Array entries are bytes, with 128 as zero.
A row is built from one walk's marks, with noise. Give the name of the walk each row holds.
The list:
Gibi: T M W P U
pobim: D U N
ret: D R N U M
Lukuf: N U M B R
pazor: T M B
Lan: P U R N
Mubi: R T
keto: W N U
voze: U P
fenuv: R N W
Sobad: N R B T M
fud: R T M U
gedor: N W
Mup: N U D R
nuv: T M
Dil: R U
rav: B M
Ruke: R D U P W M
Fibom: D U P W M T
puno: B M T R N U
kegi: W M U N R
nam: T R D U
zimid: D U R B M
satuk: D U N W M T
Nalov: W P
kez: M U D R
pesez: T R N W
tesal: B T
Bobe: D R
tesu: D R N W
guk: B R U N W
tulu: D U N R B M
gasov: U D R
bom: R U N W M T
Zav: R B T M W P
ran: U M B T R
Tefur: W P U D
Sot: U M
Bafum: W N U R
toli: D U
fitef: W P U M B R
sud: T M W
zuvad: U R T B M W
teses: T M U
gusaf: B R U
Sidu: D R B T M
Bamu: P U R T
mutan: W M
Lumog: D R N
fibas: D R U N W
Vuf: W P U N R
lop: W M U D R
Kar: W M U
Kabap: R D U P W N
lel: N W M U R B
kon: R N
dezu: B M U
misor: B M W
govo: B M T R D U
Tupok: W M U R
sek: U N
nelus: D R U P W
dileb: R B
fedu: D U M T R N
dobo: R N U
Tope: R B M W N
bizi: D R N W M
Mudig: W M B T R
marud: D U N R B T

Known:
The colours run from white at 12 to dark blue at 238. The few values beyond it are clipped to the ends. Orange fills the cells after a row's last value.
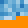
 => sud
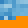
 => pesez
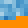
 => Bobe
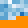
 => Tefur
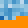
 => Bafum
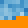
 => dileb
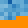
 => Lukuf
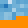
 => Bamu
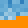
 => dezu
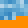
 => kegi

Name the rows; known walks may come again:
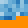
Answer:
Mup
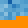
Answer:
Lukuf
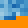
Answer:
marud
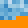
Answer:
Lan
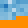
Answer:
Bamu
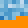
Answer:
Bafum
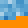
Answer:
Bobe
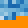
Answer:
govo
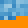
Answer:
pesez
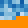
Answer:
pazor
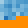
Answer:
kez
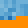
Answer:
kon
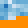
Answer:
voze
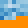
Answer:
gedor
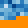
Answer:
Sobad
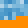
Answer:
kegi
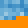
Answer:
dileb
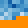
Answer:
ran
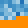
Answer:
rav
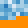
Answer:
nelus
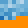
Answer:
fenuv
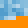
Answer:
Kar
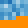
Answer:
Tope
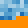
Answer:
fibas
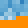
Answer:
dezu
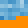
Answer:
guk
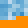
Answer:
Fibom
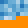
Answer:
sud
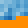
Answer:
Lumog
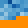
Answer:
puno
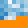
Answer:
Nalov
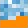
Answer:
Tefur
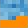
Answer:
Mubi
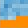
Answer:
Sot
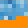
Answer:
bom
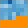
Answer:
lel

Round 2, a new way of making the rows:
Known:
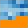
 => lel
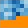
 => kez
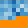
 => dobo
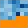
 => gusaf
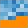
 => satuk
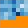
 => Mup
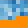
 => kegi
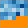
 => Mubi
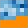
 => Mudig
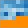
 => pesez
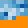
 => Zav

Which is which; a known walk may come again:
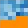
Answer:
guk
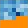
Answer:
Lumog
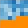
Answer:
kegi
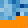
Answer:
gusaf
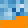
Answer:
Lan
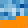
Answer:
tesal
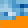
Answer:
fitef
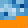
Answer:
Mudig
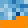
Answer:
Bamu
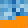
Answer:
dobo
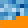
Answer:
Mubi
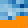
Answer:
lel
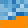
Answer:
satuk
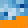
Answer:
Zav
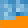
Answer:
kon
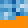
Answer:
Mup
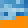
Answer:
pesez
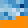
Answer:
Tope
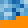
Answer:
kez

